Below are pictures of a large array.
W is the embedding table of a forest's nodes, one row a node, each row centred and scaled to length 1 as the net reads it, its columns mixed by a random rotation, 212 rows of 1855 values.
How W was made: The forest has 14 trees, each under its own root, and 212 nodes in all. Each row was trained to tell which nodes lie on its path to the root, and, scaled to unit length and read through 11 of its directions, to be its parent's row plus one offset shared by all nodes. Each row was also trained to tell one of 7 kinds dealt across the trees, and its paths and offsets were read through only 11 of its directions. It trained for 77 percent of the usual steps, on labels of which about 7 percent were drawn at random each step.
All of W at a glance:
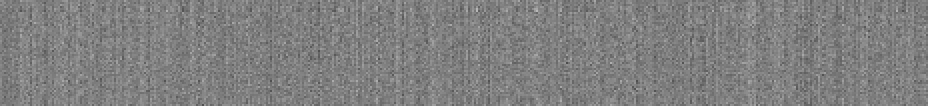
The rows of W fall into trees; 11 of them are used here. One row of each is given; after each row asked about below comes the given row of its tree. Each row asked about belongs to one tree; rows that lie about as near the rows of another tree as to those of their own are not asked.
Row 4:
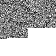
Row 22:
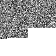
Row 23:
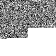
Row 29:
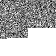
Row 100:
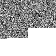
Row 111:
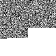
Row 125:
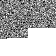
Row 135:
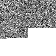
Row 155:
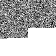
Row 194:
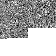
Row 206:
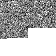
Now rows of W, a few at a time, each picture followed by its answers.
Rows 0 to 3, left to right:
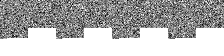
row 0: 194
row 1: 155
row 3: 111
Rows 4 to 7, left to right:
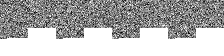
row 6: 23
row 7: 29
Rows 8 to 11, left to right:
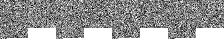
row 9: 155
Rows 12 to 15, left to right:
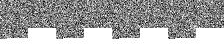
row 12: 125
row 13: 22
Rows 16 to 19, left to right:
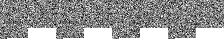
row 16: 4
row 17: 4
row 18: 23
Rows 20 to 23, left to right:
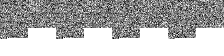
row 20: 4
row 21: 4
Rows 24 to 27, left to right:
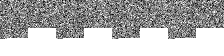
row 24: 125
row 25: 23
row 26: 135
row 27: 206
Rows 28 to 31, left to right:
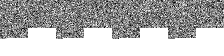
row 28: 155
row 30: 194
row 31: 125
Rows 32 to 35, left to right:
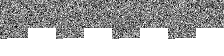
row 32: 125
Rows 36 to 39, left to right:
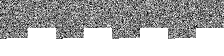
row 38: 111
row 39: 100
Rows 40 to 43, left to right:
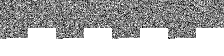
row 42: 135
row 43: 4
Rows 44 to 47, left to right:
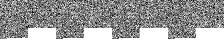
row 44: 155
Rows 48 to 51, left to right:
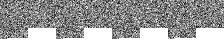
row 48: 125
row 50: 125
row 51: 155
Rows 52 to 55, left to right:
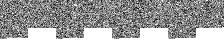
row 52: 29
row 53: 135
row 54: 135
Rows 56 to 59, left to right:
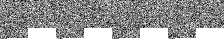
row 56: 4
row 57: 135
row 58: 111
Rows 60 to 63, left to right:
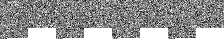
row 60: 194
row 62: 155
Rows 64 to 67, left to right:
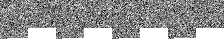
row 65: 155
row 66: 125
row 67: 135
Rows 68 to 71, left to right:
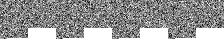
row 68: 135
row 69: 135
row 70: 29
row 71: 111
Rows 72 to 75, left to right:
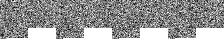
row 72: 155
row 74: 125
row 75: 135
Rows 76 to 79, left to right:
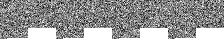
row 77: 125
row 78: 100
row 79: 206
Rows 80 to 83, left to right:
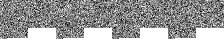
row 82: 4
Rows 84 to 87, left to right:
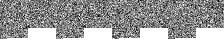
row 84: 100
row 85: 100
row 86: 206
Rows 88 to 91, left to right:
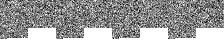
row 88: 194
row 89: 125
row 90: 22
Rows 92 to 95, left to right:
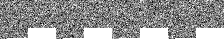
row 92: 111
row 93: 194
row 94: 29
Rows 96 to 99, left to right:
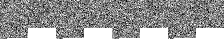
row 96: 125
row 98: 29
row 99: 135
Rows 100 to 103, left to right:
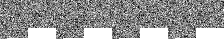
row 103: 125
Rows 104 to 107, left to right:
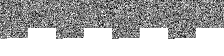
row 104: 100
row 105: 22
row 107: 194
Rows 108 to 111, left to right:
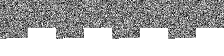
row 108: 155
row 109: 4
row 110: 135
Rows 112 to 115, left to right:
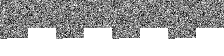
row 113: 23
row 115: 111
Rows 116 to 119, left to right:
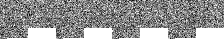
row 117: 155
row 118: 125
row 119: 23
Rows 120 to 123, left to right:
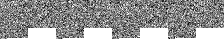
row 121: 135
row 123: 4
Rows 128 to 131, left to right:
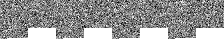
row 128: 155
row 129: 155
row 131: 206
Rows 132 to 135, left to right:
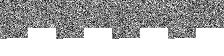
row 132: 29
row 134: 111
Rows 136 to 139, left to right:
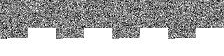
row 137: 100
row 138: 22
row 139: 125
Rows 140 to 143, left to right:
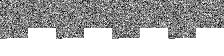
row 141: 135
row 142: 22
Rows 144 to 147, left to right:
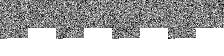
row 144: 100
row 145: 206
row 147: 4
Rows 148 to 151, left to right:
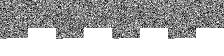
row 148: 135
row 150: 135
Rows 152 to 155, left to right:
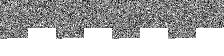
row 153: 135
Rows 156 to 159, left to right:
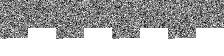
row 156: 135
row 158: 100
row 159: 125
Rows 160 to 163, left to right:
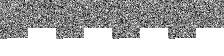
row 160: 125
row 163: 23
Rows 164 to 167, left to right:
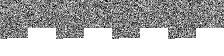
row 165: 125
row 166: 4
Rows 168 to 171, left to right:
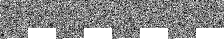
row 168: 100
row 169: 111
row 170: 125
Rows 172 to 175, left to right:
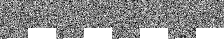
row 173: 22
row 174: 4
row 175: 194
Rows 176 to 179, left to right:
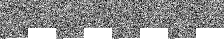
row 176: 135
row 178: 135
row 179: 135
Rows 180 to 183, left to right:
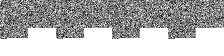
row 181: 23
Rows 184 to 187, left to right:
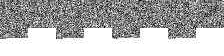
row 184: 100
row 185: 29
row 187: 100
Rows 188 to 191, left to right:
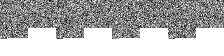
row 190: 100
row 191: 194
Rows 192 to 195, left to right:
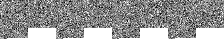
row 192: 206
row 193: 22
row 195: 155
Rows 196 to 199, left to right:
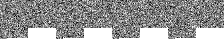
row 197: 4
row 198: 22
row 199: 125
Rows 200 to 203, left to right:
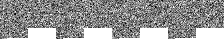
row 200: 4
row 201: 4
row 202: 125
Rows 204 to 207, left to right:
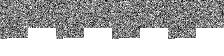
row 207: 4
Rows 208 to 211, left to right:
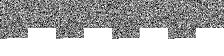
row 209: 4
